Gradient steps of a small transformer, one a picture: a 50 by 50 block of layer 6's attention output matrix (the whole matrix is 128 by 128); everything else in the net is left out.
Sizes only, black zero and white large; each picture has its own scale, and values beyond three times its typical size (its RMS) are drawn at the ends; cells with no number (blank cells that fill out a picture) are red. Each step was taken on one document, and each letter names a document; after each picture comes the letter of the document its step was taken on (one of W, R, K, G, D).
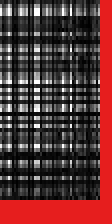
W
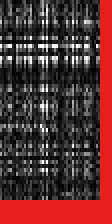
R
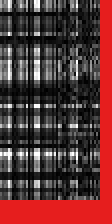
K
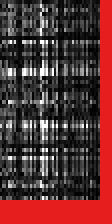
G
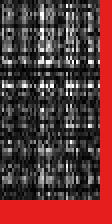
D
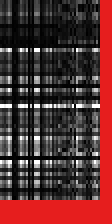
W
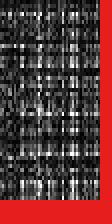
R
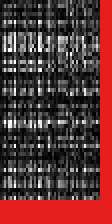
D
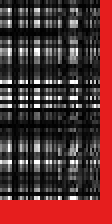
W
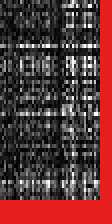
R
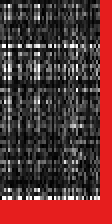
K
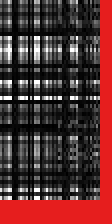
W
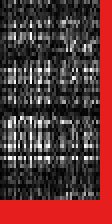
D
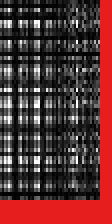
K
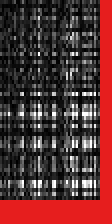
R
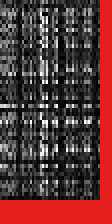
G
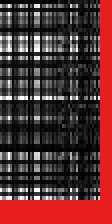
W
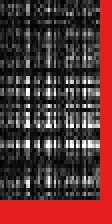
D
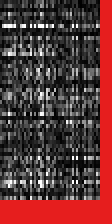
D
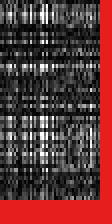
G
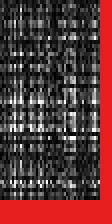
D
